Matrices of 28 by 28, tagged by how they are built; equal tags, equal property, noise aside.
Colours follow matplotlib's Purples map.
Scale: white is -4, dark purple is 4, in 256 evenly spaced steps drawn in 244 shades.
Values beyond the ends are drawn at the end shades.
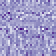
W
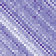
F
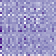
W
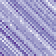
F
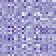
W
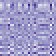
W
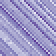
F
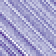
F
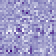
W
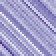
F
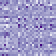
W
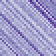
F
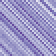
F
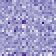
W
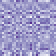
W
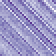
F
